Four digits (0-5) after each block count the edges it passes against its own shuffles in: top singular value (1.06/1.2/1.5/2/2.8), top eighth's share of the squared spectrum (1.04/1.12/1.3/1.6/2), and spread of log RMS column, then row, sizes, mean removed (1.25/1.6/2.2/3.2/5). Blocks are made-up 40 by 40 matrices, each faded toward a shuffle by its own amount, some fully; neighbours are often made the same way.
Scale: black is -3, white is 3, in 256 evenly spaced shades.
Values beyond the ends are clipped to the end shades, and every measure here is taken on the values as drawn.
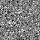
2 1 0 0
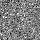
0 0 0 0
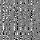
4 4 3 1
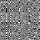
4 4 3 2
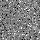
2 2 0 0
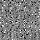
3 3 2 0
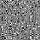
3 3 2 1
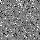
0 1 0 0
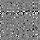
4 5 2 2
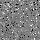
1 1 0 0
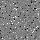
1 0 0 0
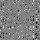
3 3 2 1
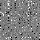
3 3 2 1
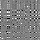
4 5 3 3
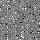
2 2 0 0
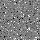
2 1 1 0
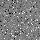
0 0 0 0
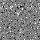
1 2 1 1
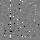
3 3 1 0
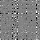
3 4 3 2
